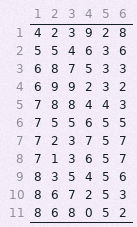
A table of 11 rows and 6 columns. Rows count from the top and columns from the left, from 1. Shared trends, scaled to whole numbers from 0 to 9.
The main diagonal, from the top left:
4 5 7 2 4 5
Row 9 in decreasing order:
8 6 5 5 4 3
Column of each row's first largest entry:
4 4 2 2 2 1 1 1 1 1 1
